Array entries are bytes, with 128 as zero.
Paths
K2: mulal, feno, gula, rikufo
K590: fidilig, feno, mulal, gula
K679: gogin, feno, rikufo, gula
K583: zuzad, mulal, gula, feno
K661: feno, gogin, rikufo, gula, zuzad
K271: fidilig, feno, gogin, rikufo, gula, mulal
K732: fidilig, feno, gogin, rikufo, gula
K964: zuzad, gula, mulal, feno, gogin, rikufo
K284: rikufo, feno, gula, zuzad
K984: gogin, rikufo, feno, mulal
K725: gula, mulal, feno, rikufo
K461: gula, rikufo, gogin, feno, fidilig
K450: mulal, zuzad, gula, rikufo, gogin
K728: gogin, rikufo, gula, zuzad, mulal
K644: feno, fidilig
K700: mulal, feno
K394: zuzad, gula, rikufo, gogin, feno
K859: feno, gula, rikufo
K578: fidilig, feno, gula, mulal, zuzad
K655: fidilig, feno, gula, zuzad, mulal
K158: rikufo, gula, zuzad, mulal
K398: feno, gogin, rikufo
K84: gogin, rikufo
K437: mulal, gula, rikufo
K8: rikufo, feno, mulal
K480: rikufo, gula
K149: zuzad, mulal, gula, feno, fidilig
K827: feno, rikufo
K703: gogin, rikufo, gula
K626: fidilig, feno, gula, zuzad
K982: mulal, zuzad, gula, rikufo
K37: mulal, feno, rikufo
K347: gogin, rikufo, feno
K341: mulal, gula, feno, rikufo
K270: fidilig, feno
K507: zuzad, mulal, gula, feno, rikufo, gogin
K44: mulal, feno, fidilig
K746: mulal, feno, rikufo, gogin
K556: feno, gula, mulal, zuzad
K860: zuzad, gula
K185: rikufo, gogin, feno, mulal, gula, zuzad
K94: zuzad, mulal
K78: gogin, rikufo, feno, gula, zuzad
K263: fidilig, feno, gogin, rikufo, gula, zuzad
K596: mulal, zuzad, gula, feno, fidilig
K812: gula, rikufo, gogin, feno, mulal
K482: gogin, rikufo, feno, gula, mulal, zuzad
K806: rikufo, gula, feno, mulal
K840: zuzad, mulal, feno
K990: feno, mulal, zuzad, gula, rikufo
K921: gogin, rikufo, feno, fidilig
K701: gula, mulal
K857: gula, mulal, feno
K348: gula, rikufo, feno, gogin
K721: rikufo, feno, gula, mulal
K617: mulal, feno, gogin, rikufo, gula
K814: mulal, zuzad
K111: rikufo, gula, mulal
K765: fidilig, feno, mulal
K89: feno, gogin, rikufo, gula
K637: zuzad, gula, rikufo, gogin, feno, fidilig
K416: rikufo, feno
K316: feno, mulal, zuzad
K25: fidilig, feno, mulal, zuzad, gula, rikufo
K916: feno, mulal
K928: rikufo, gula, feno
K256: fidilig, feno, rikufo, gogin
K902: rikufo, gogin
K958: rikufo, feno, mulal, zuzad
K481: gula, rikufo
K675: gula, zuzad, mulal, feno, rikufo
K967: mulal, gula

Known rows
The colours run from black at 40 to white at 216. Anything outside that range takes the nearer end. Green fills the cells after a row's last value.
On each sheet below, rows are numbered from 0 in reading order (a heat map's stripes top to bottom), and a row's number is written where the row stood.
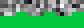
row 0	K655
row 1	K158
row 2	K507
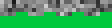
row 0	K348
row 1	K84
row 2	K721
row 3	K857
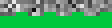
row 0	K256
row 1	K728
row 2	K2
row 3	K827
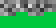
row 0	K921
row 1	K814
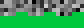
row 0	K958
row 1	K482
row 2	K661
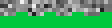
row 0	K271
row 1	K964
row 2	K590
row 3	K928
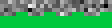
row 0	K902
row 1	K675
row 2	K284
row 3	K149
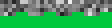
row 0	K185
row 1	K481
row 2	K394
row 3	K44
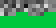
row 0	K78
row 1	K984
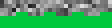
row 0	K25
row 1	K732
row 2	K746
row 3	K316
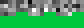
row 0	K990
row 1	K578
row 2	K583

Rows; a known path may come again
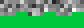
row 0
K111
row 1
K655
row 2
K765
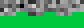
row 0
K149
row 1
K990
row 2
K8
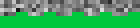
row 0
K859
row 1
K703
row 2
K916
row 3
K626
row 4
K347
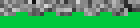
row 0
K416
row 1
K398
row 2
K806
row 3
K827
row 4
K725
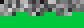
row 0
K158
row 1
K185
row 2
K701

